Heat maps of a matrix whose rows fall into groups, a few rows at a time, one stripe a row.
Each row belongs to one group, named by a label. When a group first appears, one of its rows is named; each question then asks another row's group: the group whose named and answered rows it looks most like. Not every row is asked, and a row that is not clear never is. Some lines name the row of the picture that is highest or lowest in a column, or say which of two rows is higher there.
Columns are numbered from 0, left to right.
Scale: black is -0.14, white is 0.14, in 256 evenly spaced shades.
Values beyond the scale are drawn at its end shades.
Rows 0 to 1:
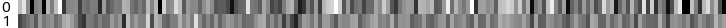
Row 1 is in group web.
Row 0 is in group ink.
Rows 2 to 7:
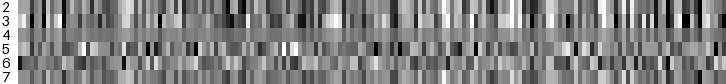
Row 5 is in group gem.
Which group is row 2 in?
ink
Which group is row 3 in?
ink
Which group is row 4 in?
ink
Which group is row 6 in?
web
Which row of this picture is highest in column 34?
6
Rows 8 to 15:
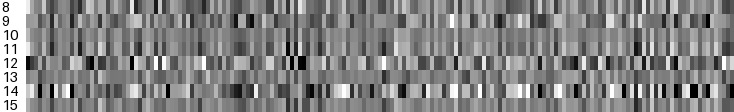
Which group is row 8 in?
gem
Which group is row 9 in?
ink
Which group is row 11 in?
gem
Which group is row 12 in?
web
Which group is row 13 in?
gem
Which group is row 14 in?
ink
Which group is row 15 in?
gem
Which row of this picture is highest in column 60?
12
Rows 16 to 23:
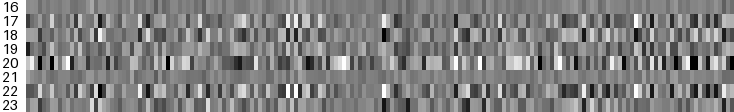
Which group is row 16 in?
gem
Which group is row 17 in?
web
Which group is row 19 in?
web
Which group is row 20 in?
ink
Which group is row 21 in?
gem
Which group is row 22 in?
web
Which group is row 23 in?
gem
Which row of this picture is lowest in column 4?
19
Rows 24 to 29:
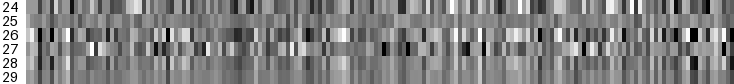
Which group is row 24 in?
ink
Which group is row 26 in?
ink
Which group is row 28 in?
ink
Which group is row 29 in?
ink
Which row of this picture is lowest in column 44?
27
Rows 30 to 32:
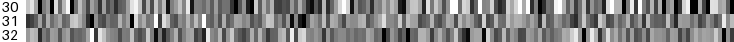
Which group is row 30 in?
ink
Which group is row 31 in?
web
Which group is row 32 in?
gem
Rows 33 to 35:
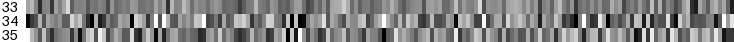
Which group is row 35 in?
gem
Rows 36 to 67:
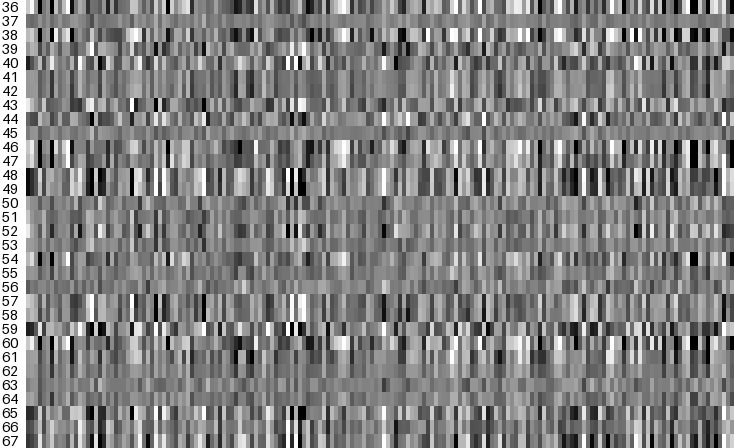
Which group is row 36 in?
ink
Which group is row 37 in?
web
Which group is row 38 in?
ink
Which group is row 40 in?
web
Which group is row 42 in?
ink
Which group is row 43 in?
gem
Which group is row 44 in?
web
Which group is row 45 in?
gem
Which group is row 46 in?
ink
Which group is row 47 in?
ink
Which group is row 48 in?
web
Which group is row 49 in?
web
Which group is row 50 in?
gem
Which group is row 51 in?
gem
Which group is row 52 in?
gem
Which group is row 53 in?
gem
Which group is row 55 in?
ink
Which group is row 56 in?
web
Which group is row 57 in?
gem
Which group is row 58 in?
gem
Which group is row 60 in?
ink
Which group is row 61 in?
ink
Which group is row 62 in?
ink
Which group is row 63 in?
gem
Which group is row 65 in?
web
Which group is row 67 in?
web
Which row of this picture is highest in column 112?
52
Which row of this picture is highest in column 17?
67
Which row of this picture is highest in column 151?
38
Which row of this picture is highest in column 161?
52
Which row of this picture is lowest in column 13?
52
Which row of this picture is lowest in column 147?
67
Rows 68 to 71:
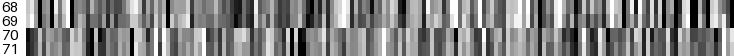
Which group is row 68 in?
ink
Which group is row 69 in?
ink
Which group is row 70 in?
web
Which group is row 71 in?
web
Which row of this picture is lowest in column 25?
69
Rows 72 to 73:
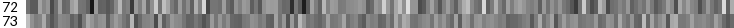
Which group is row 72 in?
web
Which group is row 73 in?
gem
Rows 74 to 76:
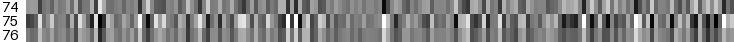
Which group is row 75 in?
web
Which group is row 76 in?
web
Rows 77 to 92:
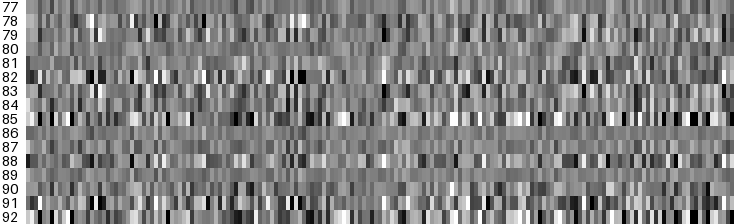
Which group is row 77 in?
ink
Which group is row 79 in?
gem
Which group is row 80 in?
ink
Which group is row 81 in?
web
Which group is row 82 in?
web
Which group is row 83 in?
gem
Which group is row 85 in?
ink
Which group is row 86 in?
web
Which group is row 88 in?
web
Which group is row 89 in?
gem
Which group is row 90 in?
ink
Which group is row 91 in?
web
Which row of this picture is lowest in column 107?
88
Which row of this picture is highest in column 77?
92
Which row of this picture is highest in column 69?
78
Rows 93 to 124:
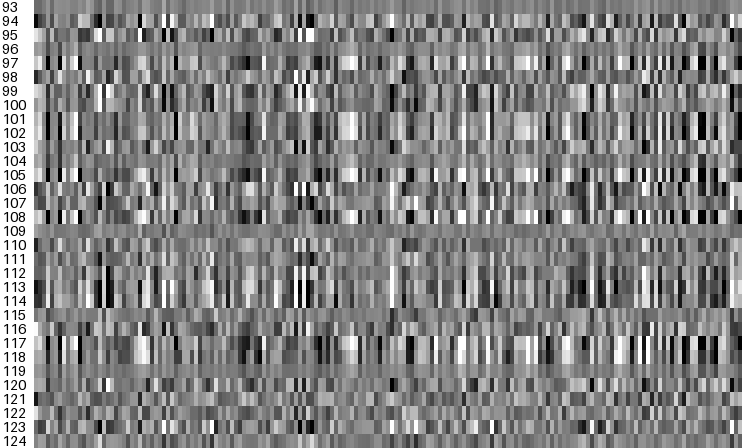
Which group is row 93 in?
web
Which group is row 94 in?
web
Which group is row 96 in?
ink
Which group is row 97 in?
ink
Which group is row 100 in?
gem
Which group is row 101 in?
ink
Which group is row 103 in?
gem
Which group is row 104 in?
ink
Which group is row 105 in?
ink
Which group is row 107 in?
web
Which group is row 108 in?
ink
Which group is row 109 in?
gem
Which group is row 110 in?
web
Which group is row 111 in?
web
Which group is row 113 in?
web
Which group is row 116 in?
gem
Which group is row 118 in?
ink
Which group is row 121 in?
web
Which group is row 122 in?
gem
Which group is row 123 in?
web
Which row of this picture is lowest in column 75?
114
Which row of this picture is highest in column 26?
95
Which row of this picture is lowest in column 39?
118
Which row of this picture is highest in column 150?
114
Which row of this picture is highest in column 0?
116
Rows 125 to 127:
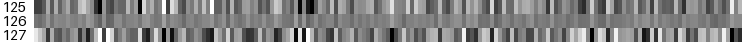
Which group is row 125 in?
web
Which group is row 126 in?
web
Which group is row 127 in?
gem
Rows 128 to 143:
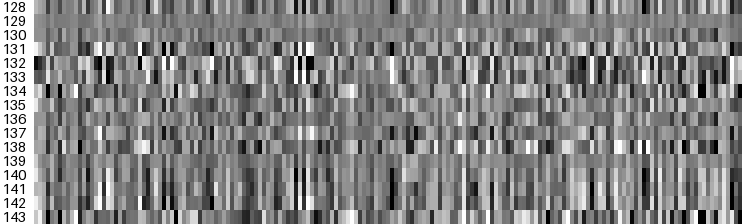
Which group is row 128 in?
gem
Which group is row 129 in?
gem
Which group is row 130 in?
ink
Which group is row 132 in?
web
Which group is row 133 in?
web
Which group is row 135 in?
gem
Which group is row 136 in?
ink
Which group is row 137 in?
gem
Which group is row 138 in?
ink
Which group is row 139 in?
gem
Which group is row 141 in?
gem
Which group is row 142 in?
gem
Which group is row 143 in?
ink
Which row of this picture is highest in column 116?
138
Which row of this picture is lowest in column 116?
132
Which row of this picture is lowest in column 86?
138
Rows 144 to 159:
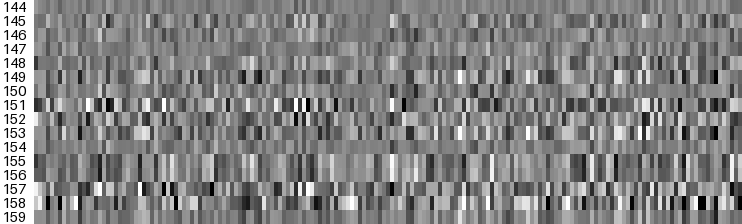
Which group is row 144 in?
gem
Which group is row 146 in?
gem
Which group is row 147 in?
ink
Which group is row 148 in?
web
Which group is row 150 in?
gem
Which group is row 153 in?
ink
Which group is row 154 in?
gem
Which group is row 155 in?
web
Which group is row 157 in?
gem
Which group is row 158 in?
ink
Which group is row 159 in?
ink
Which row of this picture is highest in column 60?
151
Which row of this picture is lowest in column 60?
157
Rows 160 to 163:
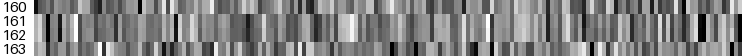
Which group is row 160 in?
web
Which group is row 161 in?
ink
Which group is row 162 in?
ink
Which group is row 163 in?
gem
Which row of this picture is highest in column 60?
160
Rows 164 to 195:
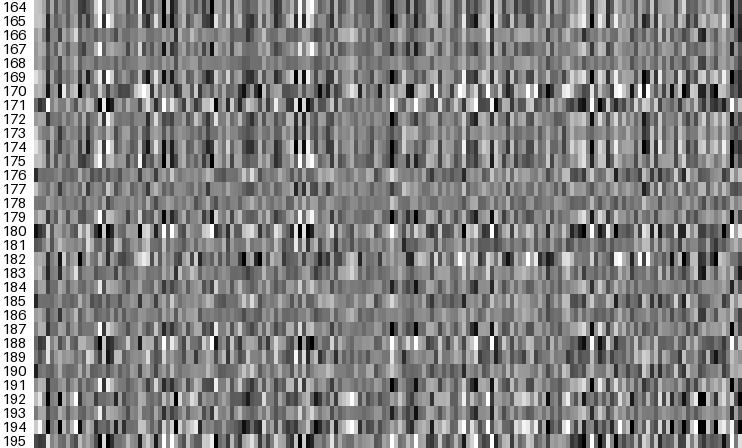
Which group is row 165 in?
gem
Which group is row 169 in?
gem
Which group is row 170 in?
ink
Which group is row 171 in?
web
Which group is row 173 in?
gem
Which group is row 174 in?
gem
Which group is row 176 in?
web
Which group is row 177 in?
gem
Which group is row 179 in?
gem
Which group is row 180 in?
web
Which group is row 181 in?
web
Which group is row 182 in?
ink
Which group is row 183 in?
ink
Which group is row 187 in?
gem
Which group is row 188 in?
web
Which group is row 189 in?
web
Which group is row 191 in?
gem
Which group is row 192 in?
ink
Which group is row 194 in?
ink
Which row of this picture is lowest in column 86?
170
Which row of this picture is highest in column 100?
170
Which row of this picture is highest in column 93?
188
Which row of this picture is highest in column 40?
194
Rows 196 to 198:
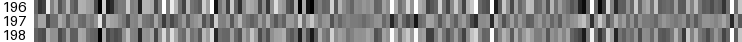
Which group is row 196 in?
web
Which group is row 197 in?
gem
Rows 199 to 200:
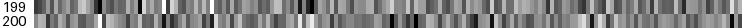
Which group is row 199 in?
web
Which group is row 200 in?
gem
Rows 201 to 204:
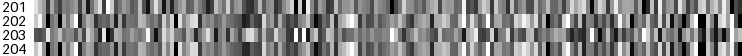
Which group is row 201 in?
gem
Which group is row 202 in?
ink
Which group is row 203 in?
web
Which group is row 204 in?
ink
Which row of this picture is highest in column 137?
201
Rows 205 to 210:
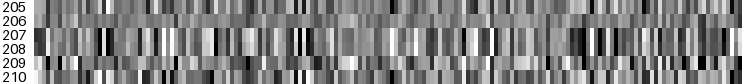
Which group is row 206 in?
ink
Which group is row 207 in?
web
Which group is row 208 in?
web
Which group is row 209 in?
ink
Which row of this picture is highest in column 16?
210
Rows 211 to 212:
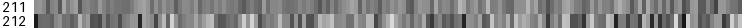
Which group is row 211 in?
ink
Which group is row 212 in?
web
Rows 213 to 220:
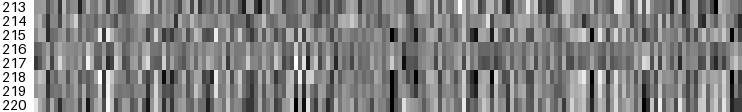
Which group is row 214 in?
ink
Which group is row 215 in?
gem
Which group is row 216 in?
web
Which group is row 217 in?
web
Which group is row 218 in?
gem
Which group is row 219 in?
gem
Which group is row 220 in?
gem
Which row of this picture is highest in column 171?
213
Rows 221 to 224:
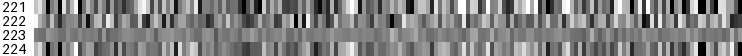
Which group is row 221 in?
ink
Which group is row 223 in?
web
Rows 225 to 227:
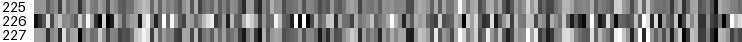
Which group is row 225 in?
ink
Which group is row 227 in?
ink
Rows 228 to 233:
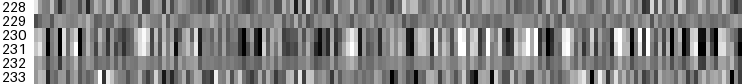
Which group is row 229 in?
web
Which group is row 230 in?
ink
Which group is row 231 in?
ink
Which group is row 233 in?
gem
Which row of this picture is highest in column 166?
228
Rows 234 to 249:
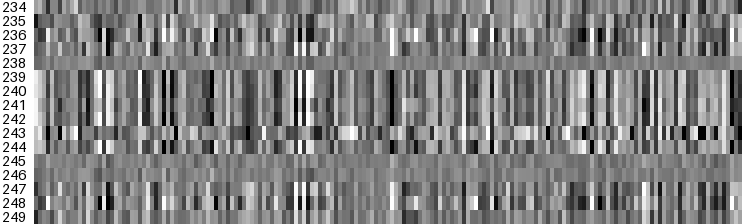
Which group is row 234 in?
ink
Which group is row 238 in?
web
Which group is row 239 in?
gem
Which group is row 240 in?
gem
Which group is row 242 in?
gem
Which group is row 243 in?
ink
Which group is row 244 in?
gem
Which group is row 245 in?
web
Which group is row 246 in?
web
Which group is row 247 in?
web
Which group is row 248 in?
web
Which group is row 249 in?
web
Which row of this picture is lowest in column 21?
235
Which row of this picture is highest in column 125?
243
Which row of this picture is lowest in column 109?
244
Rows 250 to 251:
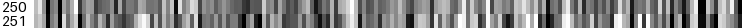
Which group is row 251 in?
ink
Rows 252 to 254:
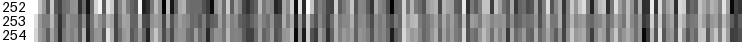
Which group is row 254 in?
gem
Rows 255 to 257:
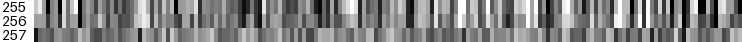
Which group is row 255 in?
ink
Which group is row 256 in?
ink
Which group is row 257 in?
web
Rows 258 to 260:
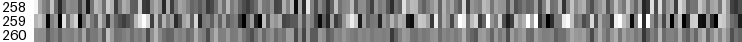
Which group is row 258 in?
gem
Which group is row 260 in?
gem
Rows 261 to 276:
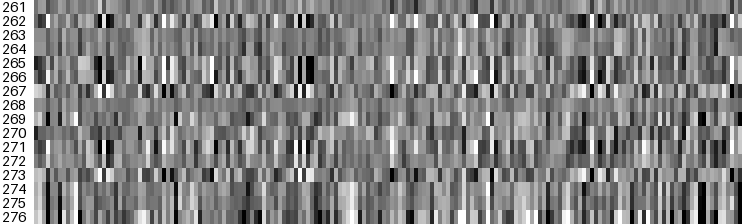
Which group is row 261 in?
gem
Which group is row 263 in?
ink
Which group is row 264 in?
ink
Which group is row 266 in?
web
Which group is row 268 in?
ink
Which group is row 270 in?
web
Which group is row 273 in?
gem
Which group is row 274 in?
ink
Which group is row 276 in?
ink
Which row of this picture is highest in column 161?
267
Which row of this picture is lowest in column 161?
271
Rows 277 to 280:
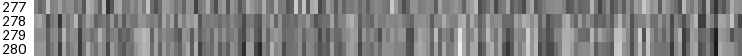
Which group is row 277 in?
web
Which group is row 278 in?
ink
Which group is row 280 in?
ink
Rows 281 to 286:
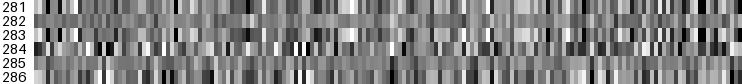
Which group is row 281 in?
ink
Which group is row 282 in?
web
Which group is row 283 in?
ink
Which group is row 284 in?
web
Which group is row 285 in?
gem
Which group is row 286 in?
gem
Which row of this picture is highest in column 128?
286
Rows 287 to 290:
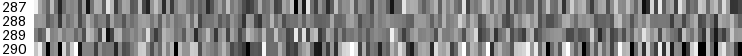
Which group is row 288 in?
ink
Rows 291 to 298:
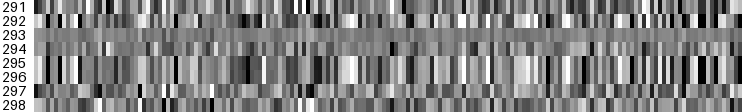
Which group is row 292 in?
ink
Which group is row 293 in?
gem
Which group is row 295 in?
ink
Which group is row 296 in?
ink
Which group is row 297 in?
web
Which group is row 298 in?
gem
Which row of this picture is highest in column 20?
291
